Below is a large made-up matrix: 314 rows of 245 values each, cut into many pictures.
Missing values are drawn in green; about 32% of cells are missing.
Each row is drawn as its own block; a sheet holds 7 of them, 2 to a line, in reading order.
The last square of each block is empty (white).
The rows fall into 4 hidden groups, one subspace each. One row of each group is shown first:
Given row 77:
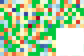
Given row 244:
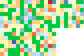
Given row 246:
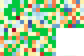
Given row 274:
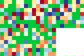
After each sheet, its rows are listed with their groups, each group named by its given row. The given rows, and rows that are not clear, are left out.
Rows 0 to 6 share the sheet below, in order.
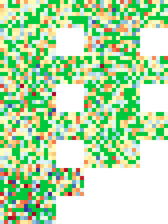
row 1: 274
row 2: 246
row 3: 274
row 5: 274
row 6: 77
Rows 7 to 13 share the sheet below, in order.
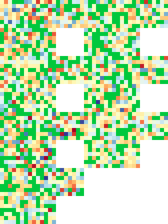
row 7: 244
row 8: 246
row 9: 274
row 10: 274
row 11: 246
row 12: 274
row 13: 246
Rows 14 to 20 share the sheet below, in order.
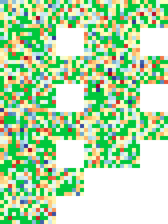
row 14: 77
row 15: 274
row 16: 244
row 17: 77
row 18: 244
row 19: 77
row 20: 244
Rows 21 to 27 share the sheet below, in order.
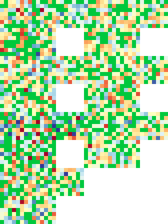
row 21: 274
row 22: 246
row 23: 244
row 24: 77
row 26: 246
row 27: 244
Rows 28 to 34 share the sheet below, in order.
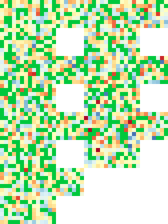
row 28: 244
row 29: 77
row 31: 274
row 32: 246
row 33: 246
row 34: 246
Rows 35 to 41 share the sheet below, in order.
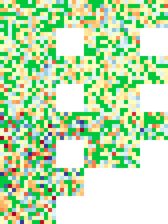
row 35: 246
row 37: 246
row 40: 77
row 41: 246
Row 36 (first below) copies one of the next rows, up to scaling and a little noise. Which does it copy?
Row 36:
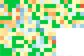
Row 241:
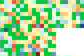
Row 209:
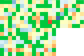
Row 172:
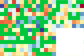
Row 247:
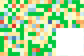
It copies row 172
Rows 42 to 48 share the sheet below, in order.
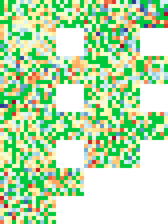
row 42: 274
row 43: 77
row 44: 274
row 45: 77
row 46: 246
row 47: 77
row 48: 244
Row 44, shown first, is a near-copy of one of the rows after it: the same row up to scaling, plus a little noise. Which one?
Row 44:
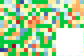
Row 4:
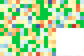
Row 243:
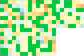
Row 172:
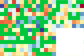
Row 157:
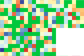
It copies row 157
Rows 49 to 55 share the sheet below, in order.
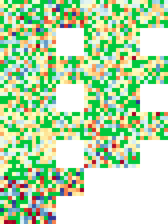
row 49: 77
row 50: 77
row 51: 244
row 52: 244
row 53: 77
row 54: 244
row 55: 77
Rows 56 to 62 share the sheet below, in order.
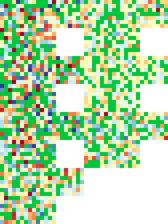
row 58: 274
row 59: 274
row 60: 244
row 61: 274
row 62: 77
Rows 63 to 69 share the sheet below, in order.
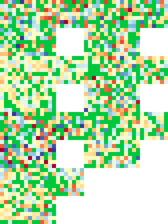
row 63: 246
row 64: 246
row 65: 246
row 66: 244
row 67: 274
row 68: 244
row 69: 246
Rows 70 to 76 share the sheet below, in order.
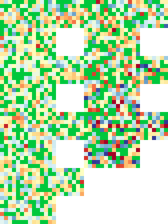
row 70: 77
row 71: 274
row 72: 77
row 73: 77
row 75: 77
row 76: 77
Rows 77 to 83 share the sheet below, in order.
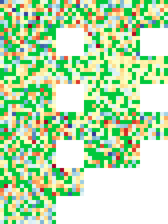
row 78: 274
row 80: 244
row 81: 246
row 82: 244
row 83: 246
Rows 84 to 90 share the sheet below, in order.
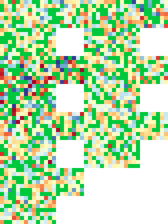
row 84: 246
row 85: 77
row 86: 77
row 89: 244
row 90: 244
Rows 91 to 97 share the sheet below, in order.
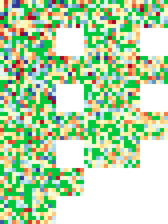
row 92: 77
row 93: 244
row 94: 246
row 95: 77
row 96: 246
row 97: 244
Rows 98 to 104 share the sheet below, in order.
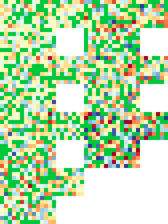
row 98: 244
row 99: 77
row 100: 244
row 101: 246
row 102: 244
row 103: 246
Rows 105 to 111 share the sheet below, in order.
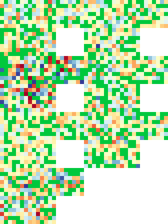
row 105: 244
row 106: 274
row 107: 77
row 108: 244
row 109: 77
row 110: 274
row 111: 77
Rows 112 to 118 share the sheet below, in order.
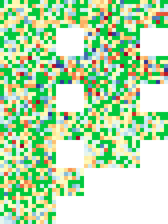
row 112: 77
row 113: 244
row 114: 77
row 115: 246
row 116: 244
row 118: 244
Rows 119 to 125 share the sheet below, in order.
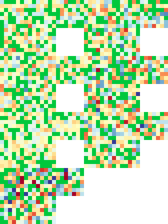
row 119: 77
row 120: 77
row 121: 244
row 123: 246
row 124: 274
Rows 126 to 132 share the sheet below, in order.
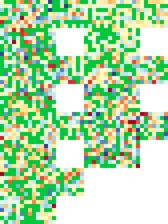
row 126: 244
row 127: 244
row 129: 244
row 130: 246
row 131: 246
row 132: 246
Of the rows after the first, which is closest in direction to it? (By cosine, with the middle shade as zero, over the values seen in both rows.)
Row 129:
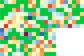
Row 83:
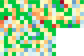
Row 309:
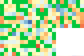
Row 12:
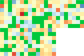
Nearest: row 12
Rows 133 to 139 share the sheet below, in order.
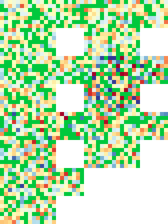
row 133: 77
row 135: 77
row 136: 244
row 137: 246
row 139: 244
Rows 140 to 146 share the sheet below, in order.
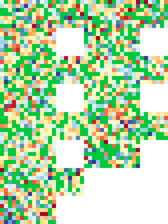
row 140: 274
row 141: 246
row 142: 77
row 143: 246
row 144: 244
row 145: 246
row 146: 77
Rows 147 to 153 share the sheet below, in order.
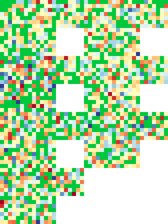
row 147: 244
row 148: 246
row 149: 274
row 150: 77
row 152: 274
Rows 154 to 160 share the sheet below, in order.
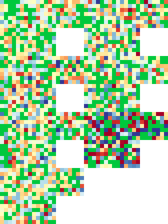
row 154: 77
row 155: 246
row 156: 77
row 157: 274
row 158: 77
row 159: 77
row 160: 246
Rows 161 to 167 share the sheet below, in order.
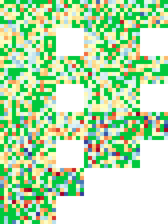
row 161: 244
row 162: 274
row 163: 244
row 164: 246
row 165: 77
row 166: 246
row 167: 77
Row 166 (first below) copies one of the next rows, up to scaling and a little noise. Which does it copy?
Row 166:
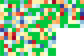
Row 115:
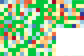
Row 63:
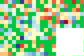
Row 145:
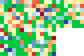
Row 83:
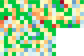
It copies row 115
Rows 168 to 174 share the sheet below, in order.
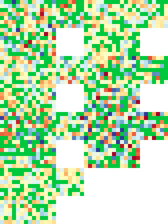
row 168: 246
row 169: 244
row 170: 246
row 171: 244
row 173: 246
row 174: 77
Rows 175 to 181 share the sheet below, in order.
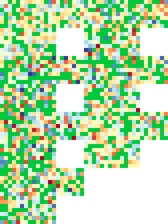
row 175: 244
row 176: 274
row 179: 274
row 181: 274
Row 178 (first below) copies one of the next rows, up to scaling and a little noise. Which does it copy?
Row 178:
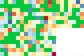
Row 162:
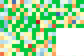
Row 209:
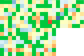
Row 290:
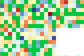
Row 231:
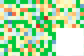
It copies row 231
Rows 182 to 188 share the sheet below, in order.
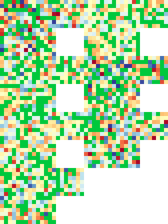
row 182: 274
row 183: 77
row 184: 244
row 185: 246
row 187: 77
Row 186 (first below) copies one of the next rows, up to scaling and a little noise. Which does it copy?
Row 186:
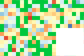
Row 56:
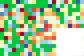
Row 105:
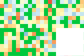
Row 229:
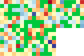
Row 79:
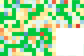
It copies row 56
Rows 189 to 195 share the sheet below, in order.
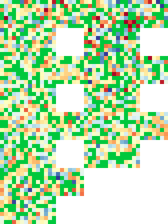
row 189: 246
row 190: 246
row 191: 274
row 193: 77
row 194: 77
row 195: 77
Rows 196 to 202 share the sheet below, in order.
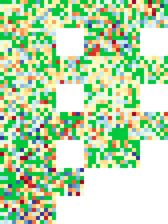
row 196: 244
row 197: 77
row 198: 77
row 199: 246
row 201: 244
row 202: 244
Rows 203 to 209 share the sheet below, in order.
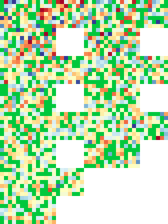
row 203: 246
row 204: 244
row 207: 77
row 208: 274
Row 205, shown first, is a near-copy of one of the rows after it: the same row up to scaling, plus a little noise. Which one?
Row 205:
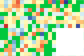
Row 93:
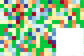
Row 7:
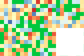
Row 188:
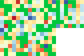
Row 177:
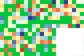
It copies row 177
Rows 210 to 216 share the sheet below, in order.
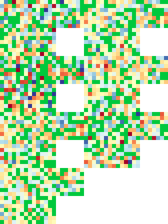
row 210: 246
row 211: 77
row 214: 77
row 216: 77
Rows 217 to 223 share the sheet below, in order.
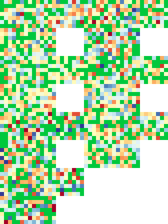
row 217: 246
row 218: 244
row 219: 274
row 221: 77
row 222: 246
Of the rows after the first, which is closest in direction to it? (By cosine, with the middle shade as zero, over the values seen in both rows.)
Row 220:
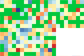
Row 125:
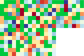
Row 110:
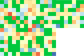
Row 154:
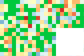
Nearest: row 125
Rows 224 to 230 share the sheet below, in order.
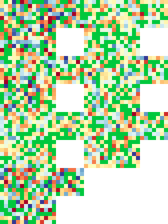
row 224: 274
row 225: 274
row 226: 77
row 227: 246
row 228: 244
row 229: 244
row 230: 244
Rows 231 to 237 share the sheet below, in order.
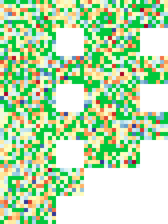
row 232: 77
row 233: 246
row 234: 274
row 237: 244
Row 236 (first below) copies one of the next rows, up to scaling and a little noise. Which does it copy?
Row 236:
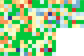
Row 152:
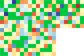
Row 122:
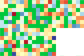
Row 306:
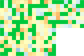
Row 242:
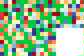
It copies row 306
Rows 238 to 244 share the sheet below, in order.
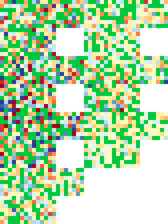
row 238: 246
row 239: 246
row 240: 274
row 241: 274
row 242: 274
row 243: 274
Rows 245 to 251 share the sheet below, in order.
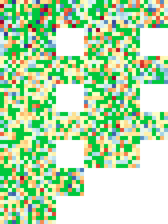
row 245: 246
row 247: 274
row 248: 77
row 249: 274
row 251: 244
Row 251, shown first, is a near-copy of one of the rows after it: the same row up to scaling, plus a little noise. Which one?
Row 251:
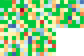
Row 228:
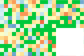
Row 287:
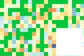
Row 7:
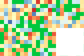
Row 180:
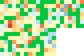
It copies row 228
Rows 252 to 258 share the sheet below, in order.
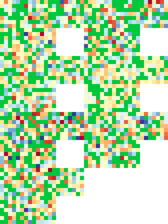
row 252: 244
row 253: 77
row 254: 244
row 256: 244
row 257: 77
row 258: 244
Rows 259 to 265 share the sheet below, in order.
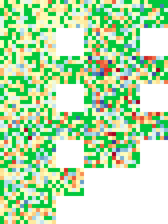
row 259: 244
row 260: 77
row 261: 77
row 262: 244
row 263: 77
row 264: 77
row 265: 244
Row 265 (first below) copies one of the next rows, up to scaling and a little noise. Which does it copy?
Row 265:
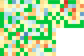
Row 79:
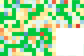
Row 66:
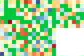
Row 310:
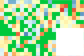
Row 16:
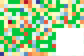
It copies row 310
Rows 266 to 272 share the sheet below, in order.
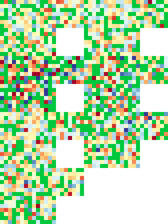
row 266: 246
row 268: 246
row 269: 244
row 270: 77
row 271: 246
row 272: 77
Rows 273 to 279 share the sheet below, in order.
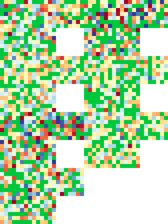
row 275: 246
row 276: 246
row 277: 77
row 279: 77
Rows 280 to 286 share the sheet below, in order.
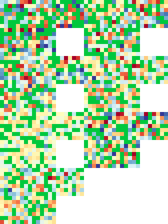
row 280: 77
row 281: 77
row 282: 77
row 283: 244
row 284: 246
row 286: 244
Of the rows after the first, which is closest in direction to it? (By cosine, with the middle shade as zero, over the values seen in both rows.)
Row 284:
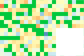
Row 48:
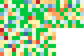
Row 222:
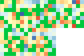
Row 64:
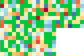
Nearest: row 64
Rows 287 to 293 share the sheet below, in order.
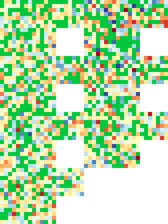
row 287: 244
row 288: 77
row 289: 77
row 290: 274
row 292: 244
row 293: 274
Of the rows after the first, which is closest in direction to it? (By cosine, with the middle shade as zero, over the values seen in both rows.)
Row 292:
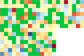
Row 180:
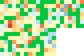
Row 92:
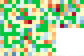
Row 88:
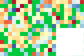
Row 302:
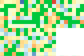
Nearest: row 88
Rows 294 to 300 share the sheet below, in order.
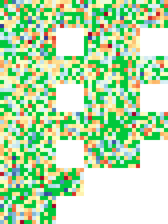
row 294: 246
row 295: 246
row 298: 274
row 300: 246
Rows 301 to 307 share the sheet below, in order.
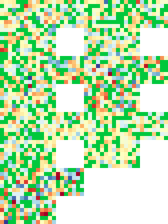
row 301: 274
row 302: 246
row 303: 77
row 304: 77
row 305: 77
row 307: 77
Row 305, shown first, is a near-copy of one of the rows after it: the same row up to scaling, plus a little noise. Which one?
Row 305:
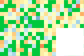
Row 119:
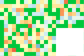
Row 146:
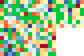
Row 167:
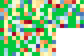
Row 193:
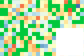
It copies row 146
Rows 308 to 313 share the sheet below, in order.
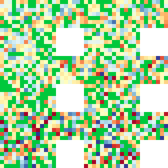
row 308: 77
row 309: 77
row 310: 244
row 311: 246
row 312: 246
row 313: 244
